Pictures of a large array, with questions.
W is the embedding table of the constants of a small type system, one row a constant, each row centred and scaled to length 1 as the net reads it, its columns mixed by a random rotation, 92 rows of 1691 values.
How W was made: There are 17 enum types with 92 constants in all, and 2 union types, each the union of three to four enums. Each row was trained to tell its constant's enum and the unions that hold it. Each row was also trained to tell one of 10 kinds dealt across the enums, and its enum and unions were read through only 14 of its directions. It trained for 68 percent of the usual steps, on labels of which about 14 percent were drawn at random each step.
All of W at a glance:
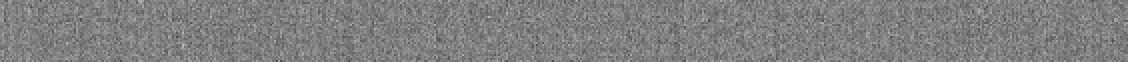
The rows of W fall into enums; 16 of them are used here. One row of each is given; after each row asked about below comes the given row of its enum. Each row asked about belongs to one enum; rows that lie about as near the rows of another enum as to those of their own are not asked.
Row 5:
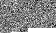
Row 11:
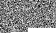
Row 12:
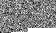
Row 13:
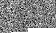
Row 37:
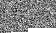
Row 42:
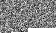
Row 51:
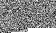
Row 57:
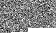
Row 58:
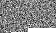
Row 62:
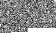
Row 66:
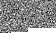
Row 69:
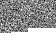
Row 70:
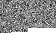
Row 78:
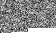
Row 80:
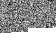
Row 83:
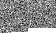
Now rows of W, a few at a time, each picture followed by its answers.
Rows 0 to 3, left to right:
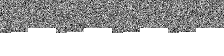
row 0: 70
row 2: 70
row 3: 57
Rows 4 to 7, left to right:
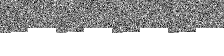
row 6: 62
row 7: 11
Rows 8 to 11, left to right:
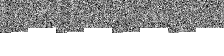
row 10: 62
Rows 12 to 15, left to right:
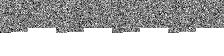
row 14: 12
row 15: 12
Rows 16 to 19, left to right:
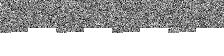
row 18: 66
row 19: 78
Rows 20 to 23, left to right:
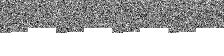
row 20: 58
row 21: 12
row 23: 83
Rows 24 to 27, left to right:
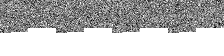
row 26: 62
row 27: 80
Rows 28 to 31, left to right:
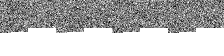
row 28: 66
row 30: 57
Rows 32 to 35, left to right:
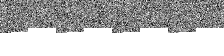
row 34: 62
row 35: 11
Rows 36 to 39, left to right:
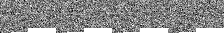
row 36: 78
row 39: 58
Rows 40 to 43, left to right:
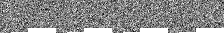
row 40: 11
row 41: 70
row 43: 78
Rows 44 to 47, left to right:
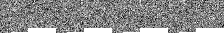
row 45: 78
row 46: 83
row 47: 5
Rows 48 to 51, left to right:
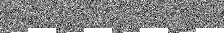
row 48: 78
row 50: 80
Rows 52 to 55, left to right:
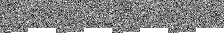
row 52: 80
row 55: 66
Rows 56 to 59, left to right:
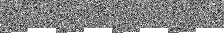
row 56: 12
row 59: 12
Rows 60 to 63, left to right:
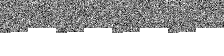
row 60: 57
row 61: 57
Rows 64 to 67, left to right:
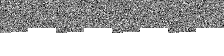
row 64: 13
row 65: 70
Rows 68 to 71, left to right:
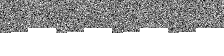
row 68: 66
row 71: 42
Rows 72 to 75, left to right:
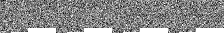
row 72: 11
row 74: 57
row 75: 57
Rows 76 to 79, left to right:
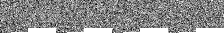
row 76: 62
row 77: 12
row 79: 58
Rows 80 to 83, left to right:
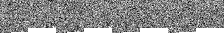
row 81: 66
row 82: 62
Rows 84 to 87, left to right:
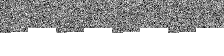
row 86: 58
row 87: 66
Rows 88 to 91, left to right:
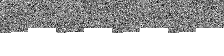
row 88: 58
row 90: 58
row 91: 70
